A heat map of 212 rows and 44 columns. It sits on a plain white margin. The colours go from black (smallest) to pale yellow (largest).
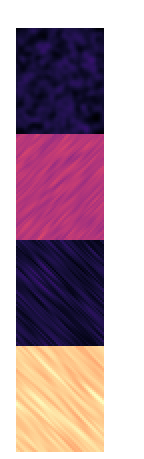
The table splits into 4 rows of 1 panel. Panel 1,1: very low, blotchy, faint in contrast. Panel 2,1: middling, slanting up to the right, faint in contrast. Panel 3,1: very low, slanting down to the right, faint in contrast. Panel 4,1: very high, slanting down to the right, faint in contrast.
